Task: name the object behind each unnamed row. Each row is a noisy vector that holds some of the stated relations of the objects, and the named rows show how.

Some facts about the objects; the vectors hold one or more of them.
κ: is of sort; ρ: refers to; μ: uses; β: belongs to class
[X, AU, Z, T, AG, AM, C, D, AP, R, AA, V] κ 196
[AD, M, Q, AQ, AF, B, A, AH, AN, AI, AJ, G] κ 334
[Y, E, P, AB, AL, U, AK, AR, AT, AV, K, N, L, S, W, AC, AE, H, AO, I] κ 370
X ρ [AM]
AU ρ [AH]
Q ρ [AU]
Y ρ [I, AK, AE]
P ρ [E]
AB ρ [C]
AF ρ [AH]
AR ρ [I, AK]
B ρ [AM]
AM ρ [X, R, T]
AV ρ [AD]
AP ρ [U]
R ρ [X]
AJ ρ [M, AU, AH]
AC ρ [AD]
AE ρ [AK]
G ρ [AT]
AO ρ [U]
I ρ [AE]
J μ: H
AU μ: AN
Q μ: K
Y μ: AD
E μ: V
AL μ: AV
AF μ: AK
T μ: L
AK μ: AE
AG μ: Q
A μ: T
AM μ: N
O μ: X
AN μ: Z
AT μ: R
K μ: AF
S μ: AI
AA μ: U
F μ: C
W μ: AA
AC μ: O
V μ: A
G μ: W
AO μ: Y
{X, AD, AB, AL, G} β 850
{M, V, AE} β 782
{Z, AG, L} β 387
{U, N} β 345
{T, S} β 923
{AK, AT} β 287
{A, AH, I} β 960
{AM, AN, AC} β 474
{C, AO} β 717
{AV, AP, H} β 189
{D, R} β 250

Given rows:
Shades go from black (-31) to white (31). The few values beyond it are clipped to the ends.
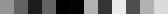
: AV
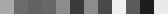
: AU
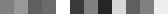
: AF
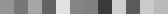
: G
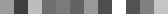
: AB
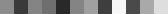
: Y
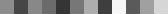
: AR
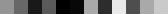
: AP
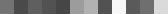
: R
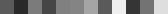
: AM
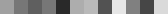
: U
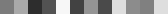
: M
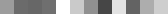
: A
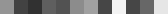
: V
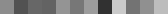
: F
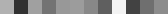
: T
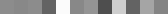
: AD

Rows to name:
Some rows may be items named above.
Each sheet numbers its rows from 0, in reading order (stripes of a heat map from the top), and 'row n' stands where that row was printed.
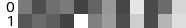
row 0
K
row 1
AN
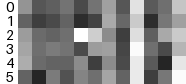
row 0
E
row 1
AK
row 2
A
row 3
C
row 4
AU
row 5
AC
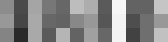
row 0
I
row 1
X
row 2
L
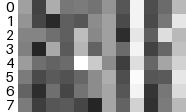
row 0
AL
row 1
V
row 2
B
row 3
L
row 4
A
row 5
D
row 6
AM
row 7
AT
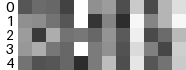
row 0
AN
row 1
AJ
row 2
AL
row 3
AH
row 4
AE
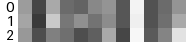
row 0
X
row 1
S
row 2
P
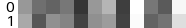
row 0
N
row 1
AO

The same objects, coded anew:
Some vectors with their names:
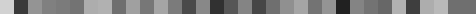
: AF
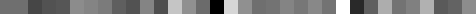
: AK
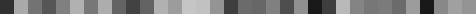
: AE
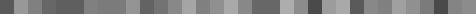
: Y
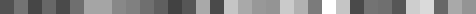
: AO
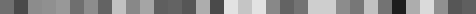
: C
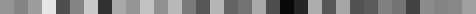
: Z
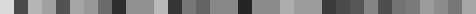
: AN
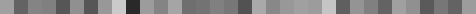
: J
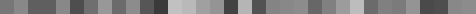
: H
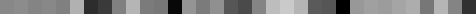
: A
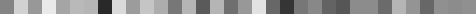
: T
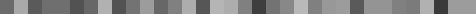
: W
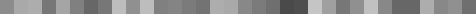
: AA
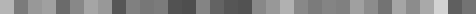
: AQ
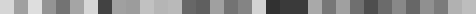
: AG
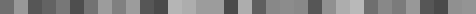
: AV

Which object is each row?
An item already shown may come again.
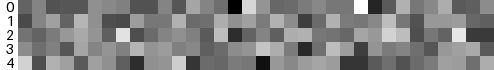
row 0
AK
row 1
R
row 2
AD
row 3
AU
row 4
AN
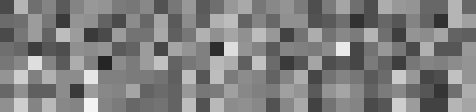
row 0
E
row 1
AC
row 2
R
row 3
AT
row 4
AM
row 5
S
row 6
P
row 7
S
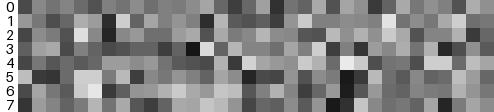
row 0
K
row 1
G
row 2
X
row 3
I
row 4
AO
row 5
M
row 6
V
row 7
AE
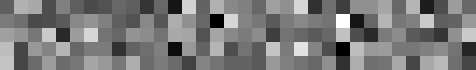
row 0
I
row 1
AK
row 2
L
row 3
AH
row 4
AJ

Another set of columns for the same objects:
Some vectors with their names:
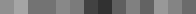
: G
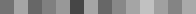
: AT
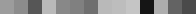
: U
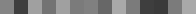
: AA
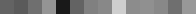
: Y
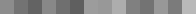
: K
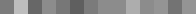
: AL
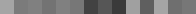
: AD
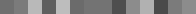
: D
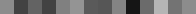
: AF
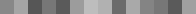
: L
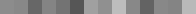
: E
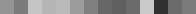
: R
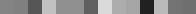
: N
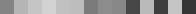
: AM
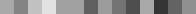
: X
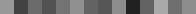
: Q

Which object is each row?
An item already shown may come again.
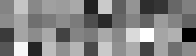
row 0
T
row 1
G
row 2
I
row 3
S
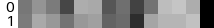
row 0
AH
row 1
A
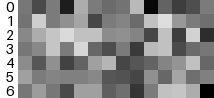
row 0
AU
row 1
AO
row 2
AM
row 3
C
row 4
M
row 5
AD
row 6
AH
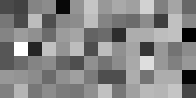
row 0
AE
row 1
V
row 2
A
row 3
S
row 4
AK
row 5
AN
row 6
AC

